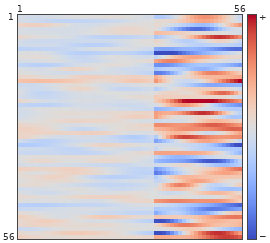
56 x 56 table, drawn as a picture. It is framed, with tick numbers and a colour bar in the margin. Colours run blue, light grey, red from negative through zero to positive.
The distribution is heavy-tailed on both sides. Streaks run across, left to right. A vertical seam about 60% of the way across splits the table, and the left part is calmer. Neither half mirrors the other.
